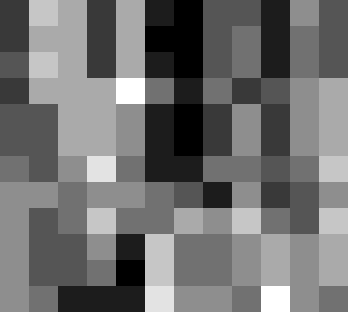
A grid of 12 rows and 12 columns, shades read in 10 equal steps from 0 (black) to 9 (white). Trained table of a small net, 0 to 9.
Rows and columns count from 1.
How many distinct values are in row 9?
5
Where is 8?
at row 7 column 4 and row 12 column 6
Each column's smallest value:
2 3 1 1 0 0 0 1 2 1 3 3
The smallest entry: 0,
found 7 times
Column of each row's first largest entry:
2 2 2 5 3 3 4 1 4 6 6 10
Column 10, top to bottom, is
1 1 1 3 2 2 3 2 4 6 6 9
